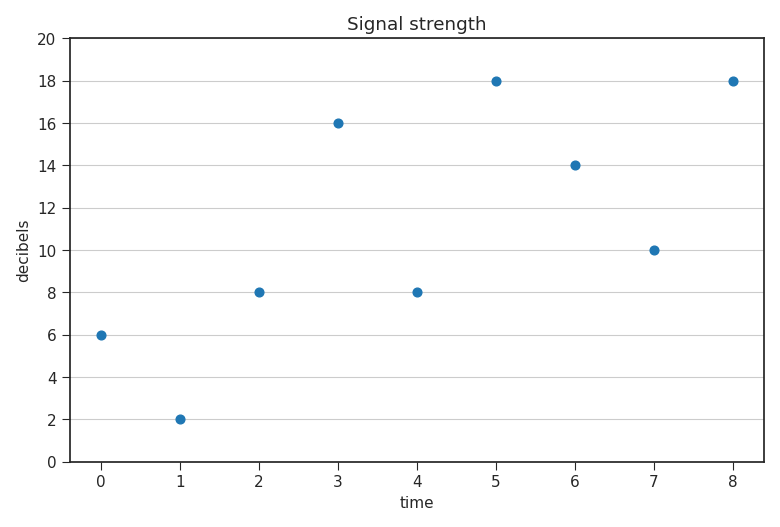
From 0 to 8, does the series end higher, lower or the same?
higher
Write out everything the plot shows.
Title: Signal strength
x-axis: time, ticks 0 1 2 3 4 5 6 7 8
y-axis: decibels, ticks 0 2 4 6 8 10 12 14 16 18 20
Values:
6 2 8 16 8 18 14 10 18
